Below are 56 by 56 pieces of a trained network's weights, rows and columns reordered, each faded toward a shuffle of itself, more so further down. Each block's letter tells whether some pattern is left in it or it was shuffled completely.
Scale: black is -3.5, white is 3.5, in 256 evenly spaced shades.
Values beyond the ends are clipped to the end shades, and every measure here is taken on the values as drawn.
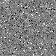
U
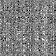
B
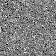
U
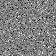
U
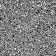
U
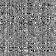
B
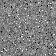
U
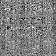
B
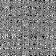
B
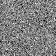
U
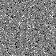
U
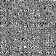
B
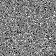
U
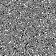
U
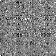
B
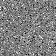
U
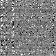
B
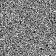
U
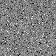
U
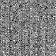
B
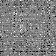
B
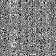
B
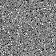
U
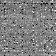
B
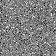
U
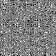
B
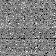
B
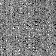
B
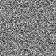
B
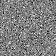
U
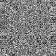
B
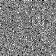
B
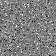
U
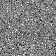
U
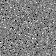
U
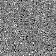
B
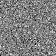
U
